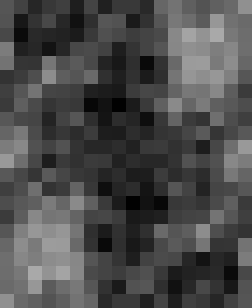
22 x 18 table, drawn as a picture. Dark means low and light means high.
Stripes: none. Grain: blotchy. Odd rows or columns: none. Symmetry: a half turn. Average level on the scale: 30%. Ninth with the lowest average: centre.
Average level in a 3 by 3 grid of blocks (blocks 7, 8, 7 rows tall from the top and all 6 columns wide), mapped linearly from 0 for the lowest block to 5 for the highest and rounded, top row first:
115
202
511
